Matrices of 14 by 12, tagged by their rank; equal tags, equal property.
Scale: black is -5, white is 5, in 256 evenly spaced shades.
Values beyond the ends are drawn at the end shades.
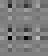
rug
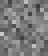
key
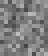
key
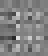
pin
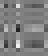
rug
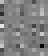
pin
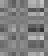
rug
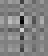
rug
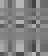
rug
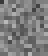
key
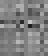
pin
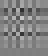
rug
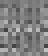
pin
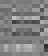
pin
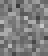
key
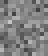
key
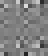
pin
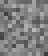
key
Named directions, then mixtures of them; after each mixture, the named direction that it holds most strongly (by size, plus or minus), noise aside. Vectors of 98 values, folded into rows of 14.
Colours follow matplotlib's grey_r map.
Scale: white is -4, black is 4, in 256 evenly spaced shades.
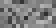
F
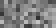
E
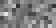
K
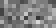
E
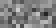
F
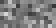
K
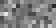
K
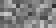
K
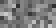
K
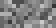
F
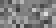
F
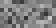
F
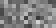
E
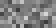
F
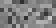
F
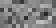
F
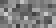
K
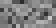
F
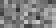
E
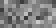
F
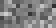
K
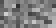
K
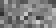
E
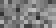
E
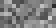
F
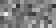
K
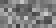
F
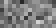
F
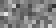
K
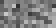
K
